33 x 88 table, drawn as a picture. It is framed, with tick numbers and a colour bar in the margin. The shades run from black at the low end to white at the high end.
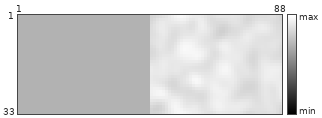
It is made of 1 by 2 panels. Panel 1,1: high, flat. Panel 1,2: very high, blotchy, faint in contrast.
